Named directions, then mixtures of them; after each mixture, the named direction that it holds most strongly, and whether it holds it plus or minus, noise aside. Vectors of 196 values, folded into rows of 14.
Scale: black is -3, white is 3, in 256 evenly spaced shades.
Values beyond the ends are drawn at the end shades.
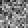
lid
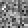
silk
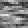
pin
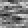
pin, minus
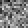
lid, plus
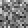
lid, minus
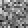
lid, minus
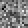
silk, minus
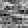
pin, minus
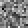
silk, minus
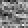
pin, minus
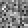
silk, plus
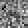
silk, minus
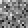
lid, minus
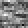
pin, plus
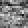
pin, plus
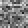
lid, minus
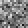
lid, minus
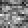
pin, plus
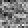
lid, plus
